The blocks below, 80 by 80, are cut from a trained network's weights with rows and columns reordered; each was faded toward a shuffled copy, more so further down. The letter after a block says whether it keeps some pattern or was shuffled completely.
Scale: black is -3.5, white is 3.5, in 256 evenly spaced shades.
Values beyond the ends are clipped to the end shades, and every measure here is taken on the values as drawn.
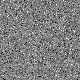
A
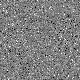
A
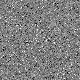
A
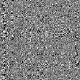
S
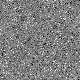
A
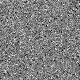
A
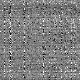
S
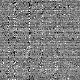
S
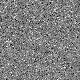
A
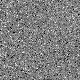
A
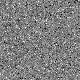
A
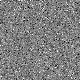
A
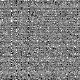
S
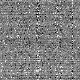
S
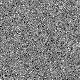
A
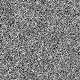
A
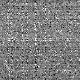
S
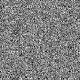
S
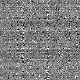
S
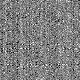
S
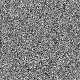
A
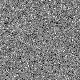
A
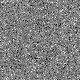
A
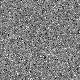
A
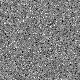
A
